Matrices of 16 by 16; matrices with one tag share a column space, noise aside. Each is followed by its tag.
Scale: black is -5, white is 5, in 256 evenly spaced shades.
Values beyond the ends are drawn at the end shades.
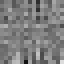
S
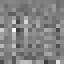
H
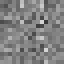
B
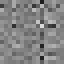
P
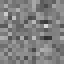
B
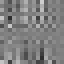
S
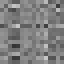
P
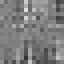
S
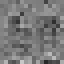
H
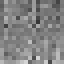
S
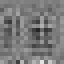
H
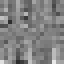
S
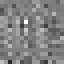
H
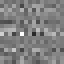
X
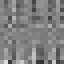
S
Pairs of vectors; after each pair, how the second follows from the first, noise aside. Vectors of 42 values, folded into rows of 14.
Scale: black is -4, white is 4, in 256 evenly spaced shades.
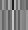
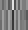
negated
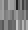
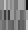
wrapped around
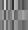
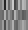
negated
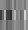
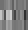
negated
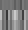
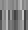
negated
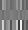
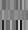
negated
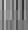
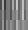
negated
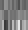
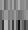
negated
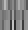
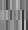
wrapped around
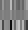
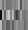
wrapped around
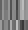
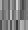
negated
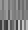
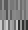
negated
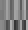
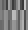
wrapped around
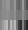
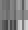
negated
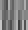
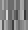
wrapped around
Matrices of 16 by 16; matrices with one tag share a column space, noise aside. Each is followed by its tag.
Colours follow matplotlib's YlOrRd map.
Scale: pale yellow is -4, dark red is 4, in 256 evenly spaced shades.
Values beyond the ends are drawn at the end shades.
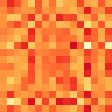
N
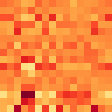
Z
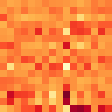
Z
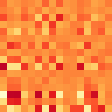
Z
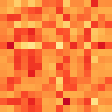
N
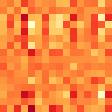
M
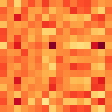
N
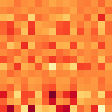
Z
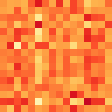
N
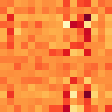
M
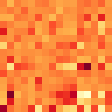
Z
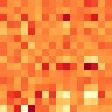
Z
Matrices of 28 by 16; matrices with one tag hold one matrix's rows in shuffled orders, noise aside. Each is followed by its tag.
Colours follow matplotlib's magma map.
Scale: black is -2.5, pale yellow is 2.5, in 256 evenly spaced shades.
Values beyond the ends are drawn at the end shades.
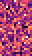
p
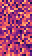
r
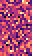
r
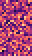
p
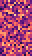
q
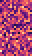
p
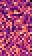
p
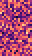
p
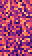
r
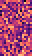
r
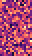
p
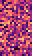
q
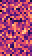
p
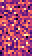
q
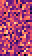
r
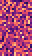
p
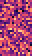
q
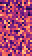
r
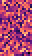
r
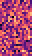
p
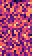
p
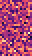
p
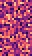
q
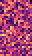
q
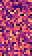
p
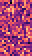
r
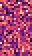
q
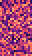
p
